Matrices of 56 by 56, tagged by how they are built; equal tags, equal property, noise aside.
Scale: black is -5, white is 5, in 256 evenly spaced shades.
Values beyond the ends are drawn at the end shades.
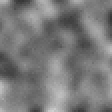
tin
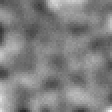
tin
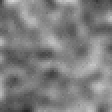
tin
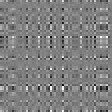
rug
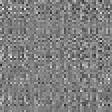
rug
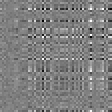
rug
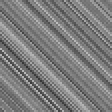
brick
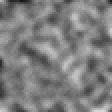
tin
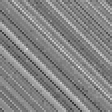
brick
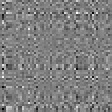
rug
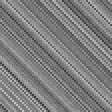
brick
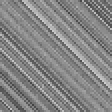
brick
